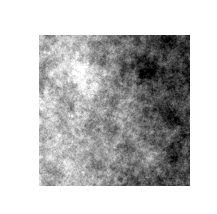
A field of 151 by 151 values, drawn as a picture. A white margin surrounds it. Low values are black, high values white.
Ninth with the lowest average: top right. Ninth with the highest average: top left. Stripes: none. Slope: up to the left. Lone odd cells: none. Odd rows or columns: none. Average level on the scale: 50%.
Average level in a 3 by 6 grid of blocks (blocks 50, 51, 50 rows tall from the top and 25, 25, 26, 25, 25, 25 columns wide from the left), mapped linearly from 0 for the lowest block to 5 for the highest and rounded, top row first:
4 5 3 1 0 0 | 4 4 3 3 1 0 | 4 4 3 2 2 1
